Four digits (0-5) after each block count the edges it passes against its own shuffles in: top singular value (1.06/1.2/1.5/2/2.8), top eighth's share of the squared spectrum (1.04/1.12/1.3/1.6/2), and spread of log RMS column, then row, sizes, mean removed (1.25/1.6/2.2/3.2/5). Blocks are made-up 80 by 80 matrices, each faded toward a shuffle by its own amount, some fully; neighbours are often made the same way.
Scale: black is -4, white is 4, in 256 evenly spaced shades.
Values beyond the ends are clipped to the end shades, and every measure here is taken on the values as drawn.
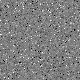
1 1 0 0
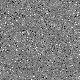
2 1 0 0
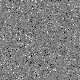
0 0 0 0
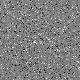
0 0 0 0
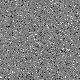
0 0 0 0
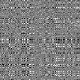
5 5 3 4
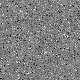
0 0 0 0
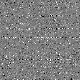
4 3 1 2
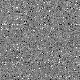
3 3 0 2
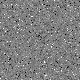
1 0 0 0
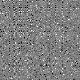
4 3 2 1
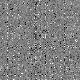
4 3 2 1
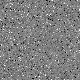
1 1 0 0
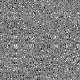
4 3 2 1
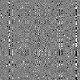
5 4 3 2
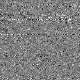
2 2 0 3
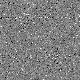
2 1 0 1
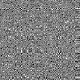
4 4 2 2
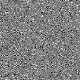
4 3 2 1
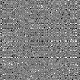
5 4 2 3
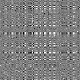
5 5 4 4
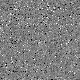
0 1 0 2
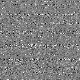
2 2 0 3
